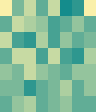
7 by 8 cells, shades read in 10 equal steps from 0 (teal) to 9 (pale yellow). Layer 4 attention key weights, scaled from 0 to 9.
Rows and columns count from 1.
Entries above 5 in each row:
4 2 2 4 1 1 1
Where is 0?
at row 1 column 6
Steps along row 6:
same down up up up down up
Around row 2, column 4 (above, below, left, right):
3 6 6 2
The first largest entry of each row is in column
1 2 1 2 3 6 3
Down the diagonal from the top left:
9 7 1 2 4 6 3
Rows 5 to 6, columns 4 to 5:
5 4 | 3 4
